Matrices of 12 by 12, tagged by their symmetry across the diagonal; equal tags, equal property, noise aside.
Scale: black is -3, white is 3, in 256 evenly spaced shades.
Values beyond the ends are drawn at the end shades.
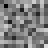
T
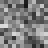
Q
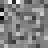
Q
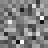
Q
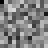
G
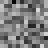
G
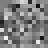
Q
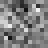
Q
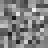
Q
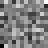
Q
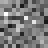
G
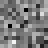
T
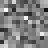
G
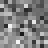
Q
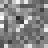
T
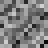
T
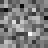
G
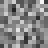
G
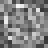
T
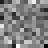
G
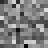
G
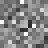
T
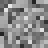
T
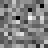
G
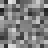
Q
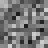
T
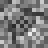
T
